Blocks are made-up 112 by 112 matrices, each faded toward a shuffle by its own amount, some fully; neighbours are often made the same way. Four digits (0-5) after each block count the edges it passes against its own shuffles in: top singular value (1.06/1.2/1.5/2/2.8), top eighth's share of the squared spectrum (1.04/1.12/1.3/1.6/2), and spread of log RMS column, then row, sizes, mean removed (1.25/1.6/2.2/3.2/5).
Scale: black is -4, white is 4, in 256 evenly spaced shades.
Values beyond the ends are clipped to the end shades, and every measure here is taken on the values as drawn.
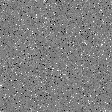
0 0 0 0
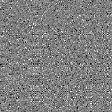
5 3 2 2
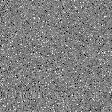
3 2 0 0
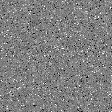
3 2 0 1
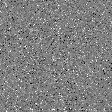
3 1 0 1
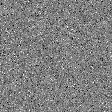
1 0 0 0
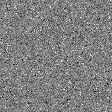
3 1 0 0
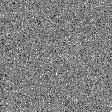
2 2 0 0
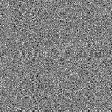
4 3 2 2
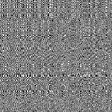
5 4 3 3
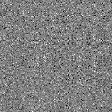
4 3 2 2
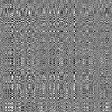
5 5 4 4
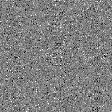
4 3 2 1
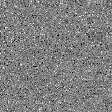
3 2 1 0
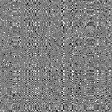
5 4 3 3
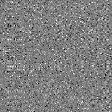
4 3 1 1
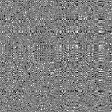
5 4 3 3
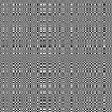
5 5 5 5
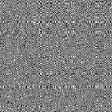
5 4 3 3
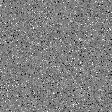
2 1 0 0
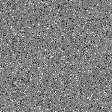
3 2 0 0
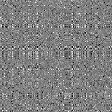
5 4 3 3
